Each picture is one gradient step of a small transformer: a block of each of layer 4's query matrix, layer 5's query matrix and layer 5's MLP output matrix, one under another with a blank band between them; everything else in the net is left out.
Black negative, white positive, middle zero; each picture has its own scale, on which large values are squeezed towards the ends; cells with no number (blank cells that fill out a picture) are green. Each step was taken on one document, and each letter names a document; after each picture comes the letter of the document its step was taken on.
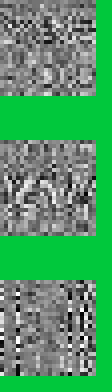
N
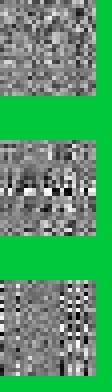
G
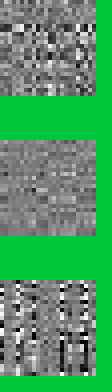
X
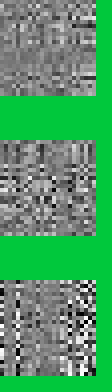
N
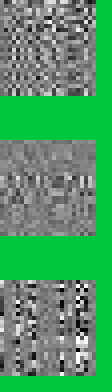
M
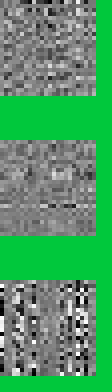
X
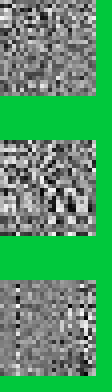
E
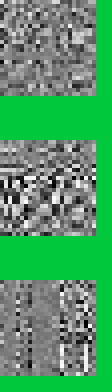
G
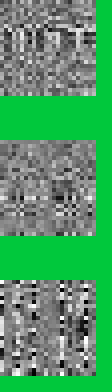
X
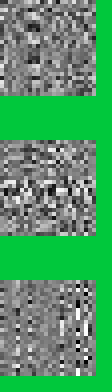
G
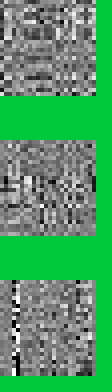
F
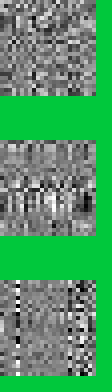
N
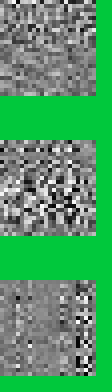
E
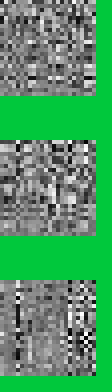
N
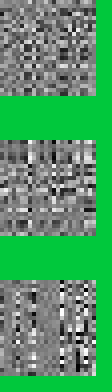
M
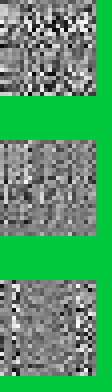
E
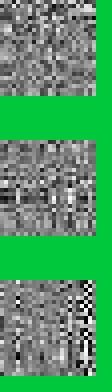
N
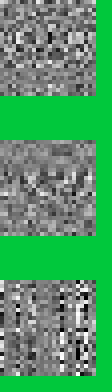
M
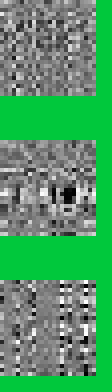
M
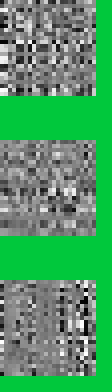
M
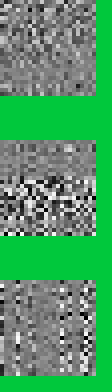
G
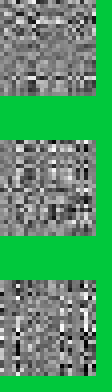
N
